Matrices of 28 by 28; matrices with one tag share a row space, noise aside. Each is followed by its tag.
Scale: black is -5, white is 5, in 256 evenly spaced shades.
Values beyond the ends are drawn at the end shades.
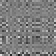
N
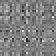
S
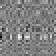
N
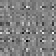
S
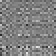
N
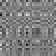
N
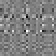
S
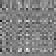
N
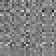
S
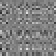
N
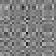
S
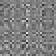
S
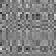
N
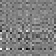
N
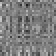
N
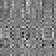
S
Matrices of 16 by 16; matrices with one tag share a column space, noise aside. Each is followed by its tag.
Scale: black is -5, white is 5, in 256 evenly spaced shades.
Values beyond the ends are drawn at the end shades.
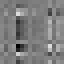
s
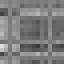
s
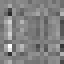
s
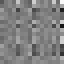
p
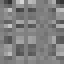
p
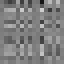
p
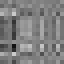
s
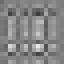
s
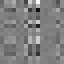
p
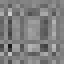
s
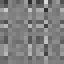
p
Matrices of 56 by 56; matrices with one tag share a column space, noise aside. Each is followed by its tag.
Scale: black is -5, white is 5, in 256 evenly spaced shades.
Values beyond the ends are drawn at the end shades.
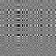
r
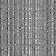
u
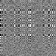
r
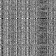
u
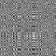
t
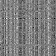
u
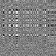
r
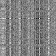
u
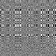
r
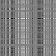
u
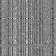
u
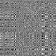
t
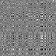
t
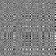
t
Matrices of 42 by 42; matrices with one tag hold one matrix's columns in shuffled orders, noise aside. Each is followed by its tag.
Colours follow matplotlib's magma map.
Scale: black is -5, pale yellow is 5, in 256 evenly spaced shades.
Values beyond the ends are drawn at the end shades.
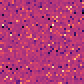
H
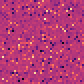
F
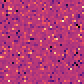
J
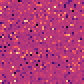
J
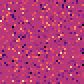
J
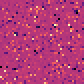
H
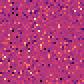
F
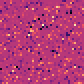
H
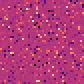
J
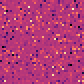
J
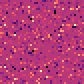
H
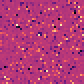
H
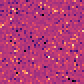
F
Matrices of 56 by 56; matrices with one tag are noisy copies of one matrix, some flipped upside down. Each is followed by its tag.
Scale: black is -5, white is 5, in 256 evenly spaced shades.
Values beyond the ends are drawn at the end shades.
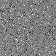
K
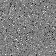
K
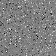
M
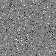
K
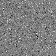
M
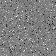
K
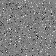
M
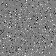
M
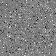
M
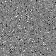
K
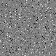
M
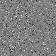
K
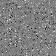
M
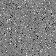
M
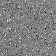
M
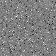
K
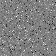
K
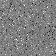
K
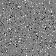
M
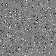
M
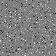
M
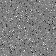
K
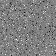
K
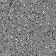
K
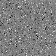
M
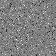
K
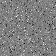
K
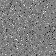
K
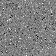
M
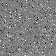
M
